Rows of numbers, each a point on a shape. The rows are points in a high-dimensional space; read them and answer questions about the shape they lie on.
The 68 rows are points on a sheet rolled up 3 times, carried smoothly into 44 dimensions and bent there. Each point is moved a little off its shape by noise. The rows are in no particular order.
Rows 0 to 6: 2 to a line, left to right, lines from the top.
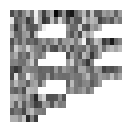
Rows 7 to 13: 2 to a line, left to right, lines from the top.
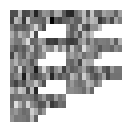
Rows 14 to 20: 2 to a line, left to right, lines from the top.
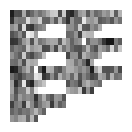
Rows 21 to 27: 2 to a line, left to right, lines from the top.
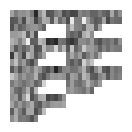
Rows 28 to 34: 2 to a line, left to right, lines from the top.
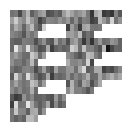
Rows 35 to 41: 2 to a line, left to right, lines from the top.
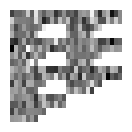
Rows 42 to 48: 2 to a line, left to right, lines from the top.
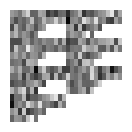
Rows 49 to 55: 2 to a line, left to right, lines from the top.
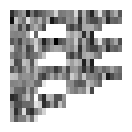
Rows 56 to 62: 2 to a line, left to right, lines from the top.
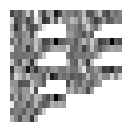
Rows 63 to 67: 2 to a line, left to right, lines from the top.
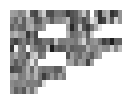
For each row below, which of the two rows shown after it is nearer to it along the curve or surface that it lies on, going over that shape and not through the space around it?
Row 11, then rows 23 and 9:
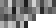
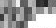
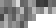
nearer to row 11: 23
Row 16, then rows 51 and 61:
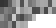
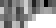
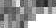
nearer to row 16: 51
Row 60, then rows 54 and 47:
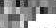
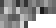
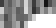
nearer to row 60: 54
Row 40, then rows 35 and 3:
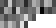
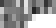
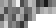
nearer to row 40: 3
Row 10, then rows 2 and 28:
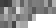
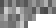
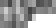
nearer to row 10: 2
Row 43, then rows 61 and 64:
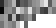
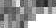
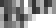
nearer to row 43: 64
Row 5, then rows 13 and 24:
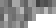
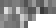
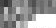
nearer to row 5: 13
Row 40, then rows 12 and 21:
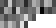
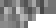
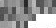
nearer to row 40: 21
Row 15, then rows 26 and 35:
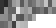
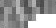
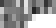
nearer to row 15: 35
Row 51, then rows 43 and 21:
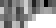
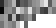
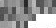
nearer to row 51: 21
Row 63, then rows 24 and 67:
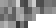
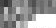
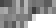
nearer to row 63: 67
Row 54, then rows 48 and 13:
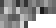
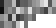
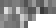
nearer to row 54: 13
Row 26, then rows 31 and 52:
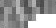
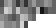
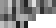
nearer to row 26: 31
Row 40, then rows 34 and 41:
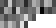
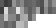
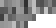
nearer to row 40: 41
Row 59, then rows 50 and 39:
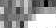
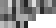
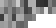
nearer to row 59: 39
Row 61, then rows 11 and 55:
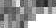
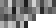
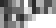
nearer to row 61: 11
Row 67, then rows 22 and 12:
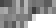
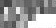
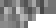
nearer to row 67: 22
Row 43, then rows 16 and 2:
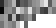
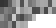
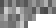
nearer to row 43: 16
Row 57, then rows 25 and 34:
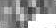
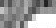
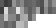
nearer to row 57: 34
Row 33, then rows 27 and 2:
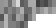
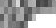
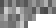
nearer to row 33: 27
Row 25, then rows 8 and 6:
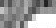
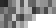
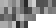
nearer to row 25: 8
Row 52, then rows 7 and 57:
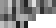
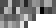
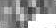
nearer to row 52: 7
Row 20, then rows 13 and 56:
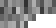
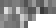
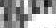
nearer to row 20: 13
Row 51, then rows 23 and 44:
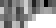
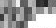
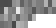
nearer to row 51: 23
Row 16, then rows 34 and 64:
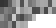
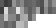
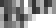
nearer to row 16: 34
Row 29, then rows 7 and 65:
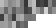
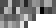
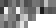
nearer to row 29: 7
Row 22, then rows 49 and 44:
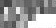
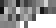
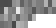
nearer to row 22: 44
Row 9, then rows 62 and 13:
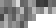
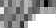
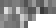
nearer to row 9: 13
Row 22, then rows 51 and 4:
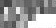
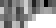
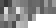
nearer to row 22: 4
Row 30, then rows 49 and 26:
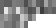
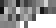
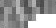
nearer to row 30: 26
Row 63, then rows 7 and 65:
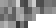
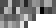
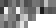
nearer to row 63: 65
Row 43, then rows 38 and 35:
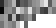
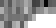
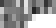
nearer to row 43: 35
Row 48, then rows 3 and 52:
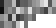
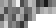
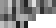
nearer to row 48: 52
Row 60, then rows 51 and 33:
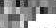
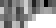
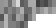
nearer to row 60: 33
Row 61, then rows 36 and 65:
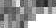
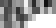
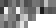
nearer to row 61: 65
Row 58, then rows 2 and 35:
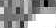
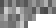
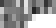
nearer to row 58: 35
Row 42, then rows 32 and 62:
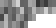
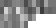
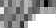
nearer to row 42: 32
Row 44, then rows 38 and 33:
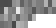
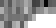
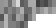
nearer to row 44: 38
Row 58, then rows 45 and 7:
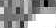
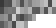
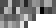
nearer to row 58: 45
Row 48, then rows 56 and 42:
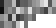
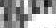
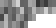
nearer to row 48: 56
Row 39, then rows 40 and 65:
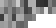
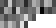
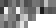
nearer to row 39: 40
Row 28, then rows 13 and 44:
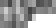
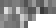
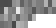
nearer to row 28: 13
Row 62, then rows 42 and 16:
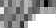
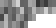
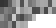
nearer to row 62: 16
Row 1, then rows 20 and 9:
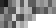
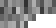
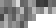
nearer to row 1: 20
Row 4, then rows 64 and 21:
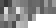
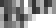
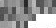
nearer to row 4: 21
